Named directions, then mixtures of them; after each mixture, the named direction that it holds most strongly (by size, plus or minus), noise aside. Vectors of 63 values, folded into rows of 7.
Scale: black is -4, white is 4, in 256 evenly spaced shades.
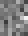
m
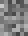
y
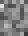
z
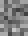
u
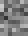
u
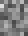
z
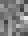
m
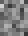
z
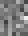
m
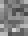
u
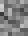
u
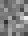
m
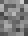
z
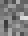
m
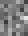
m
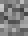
u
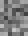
u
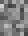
z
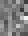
m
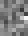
m
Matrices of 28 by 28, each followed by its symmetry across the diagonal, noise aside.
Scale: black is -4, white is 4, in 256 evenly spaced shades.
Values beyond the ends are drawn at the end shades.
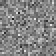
symmetric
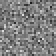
antisymmetric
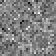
symmetric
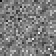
symmetric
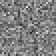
neither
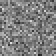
neither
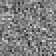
antisymmetric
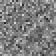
symmetric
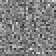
neither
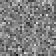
neither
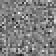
antisymmetric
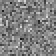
symmetric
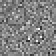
symmetric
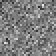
symmetric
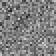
symmetric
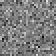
neither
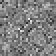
symmetric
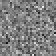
antisymmetric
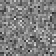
neither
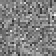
neither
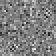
antisymmetric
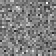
neither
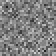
symmetric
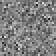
antisymmetric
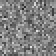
neither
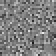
antisymmetric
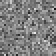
neither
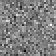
antisymmetric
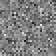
antisymmetric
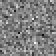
antisymmetric
